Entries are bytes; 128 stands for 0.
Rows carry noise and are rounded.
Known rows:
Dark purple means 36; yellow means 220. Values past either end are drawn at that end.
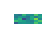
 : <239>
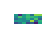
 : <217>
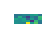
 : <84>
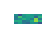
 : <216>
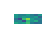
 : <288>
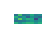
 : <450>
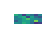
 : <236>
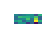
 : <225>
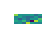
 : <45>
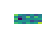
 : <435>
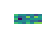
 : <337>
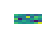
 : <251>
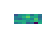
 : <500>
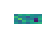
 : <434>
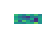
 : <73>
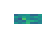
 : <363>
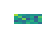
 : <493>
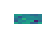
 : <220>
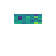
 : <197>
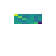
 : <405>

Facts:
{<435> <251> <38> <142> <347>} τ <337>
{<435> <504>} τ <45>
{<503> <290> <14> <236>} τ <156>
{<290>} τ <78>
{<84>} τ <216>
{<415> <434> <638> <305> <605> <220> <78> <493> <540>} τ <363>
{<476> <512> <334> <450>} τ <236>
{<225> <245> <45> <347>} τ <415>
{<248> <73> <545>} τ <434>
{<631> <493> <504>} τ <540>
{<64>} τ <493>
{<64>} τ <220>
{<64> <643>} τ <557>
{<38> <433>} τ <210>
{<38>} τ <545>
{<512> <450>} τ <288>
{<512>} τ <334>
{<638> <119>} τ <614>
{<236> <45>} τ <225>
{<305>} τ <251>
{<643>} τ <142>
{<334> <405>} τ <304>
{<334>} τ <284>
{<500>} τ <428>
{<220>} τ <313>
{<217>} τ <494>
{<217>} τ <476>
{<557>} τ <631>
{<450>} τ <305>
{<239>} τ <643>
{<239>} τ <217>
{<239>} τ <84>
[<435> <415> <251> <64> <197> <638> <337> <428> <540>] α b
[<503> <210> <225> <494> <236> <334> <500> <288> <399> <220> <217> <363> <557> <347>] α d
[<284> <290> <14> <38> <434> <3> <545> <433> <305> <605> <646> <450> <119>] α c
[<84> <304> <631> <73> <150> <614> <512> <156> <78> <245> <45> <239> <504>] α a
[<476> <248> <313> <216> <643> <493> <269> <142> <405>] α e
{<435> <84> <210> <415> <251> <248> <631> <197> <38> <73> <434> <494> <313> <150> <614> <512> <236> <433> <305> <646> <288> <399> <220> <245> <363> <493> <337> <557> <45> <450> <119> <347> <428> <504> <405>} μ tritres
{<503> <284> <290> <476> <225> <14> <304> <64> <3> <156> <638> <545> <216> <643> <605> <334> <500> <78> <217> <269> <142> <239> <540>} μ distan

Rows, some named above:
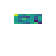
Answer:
<248>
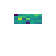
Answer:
<284>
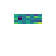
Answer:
<337>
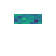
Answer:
<220>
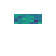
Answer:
<220>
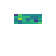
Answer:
<305>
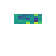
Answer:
<631>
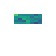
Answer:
<347>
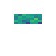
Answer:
<269>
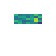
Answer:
<643>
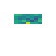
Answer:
<504>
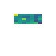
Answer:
<313>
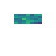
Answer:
<494>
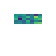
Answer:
<415>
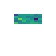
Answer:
<646>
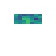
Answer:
<557>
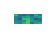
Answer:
<557>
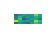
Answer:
<304>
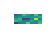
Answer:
<78>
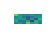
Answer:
<245>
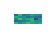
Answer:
<450>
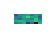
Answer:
<500>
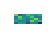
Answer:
<476>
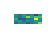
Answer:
<638>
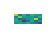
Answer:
<142>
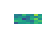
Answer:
<239>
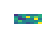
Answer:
<540>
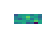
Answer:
<500>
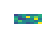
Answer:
<540>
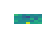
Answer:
<512>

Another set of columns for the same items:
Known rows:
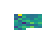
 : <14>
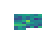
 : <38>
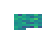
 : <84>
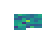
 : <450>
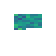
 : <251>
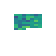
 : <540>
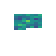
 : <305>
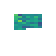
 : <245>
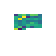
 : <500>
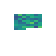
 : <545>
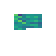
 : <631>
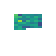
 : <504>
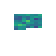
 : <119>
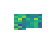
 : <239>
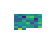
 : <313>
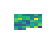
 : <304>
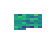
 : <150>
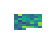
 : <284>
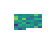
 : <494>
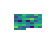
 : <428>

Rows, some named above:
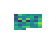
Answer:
<216>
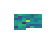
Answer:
<450>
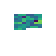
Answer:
<405>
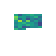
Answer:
<347>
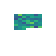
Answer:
<605>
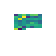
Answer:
<500>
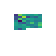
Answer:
<3>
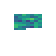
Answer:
<197>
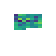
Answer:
<269>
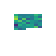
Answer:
<236>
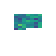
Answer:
<434>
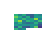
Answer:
<512>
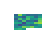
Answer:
<476>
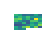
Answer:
<156>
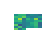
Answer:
<239>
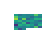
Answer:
<494>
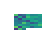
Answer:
<337>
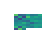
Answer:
<415>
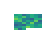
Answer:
<225>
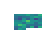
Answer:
<305>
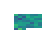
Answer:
<251>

